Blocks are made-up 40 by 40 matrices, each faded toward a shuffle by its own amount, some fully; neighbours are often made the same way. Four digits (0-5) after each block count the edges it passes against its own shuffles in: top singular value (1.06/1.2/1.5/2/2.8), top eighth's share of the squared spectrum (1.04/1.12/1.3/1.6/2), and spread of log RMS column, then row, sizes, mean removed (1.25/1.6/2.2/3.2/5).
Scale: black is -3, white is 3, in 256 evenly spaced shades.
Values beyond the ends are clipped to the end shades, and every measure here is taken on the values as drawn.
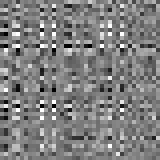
4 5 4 3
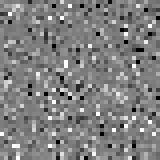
1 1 0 0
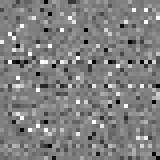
3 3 0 1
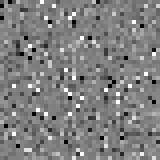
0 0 0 0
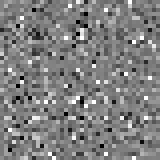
3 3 1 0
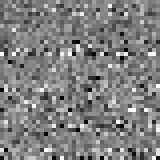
1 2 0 3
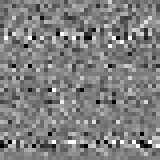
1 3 0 3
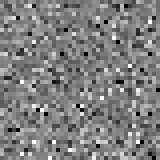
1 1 0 2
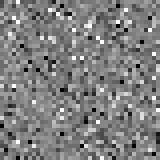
0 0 0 0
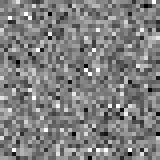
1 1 0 0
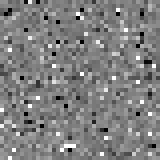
0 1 0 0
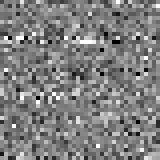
1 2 0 3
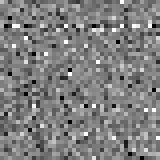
2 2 0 1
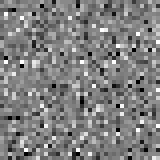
0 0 0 0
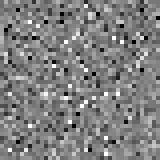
0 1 0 0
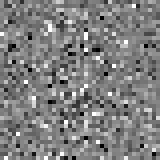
1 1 1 0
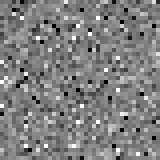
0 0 0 0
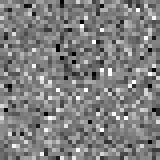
0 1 0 0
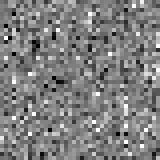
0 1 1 0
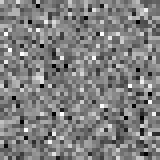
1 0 0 0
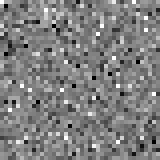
0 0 0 0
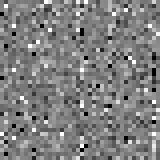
1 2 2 0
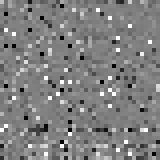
2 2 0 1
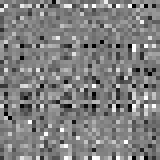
4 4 2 3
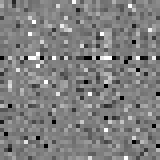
3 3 0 1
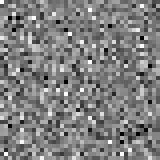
2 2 0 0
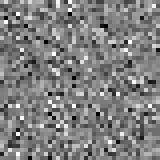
1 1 0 0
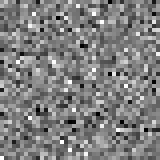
2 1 0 0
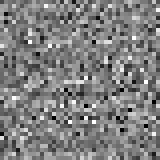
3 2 1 0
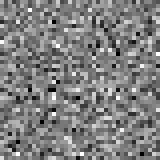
3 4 2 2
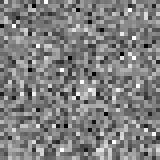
2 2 0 1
